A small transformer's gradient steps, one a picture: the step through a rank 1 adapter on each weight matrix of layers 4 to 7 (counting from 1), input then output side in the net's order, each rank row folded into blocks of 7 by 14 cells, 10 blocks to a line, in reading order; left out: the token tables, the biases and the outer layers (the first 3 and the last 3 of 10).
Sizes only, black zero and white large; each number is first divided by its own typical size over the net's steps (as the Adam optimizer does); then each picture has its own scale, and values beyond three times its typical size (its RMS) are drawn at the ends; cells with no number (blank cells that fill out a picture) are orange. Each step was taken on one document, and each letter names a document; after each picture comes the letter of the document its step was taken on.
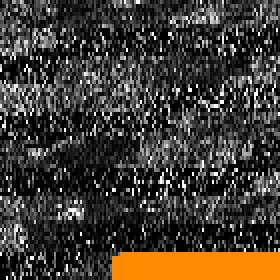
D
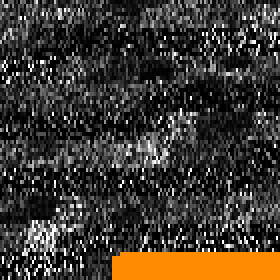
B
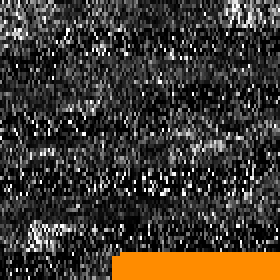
B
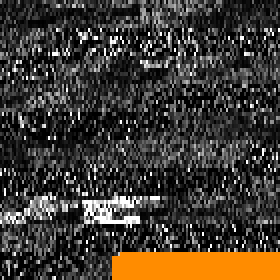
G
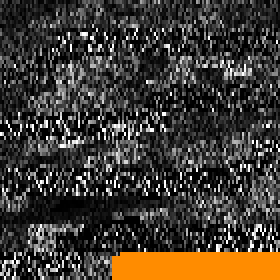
G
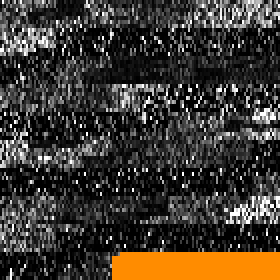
D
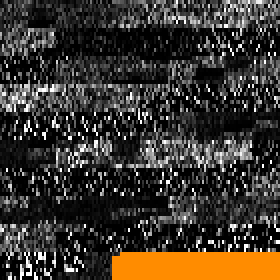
D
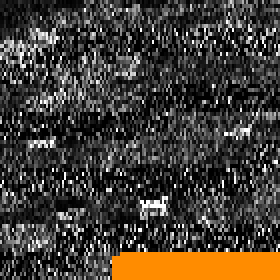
G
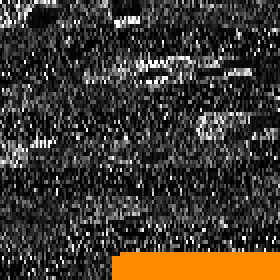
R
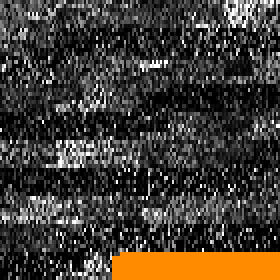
B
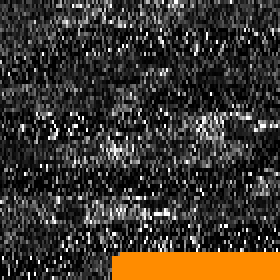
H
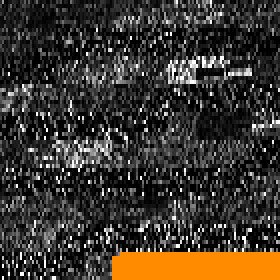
H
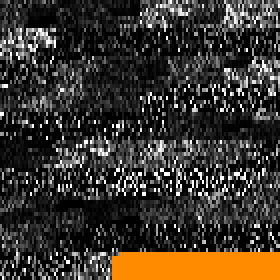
G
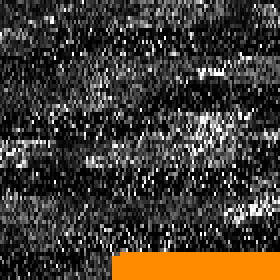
B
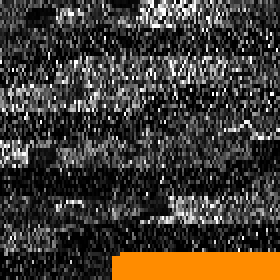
D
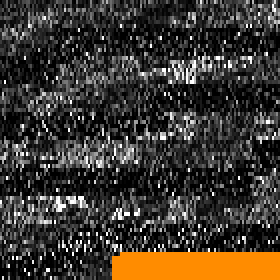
R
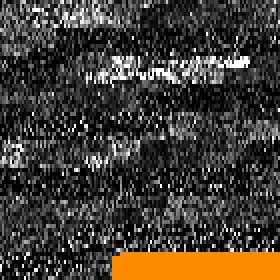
B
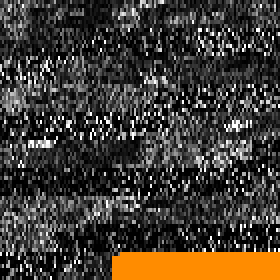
D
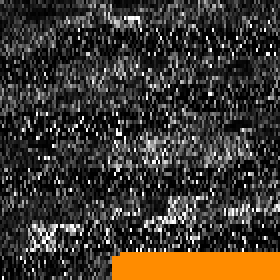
H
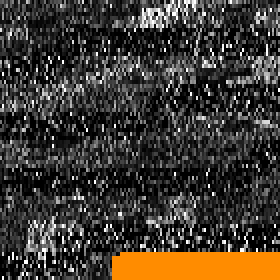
R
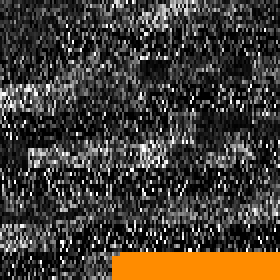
G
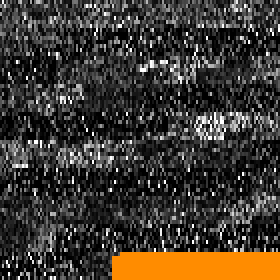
R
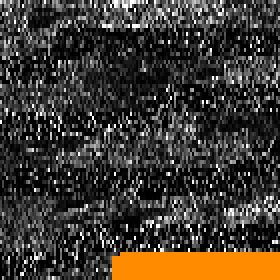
R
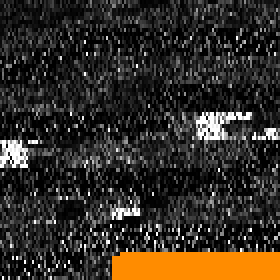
R
